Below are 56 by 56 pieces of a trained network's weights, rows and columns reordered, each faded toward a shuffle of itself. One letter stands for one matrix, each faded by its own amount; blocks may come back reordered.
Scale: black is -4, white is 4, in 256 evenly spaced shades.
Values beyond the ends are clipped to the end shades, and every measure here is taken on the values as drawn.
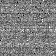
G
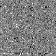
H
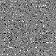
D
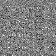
H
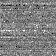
G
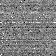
G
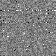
H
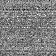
G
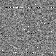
H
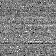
G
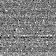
G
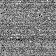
G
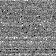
G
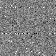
H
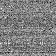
G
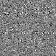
H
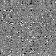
D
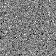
H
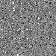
H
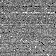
G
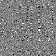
D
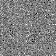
H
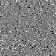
D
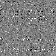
D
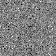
H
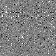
D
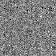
H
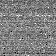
G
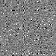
D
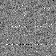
H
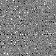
D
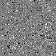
D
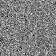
H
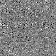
H
